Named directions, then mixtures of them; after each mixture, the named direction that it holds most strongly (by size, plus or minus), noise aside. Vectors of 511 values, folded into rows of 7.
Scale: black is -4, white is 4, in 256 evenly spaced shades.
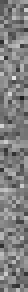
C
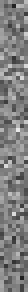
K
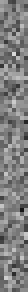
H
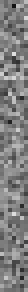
K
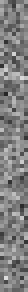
H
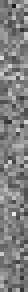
K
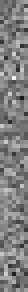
C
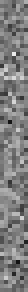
H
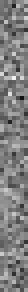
C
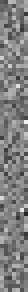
H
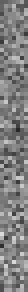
K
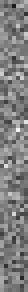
K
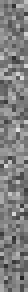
K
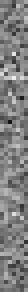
H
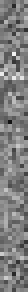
H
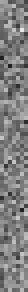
K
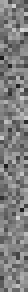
K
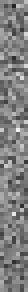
K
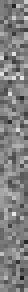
K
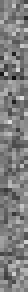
H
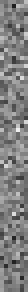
K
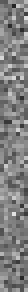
K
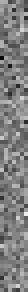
C
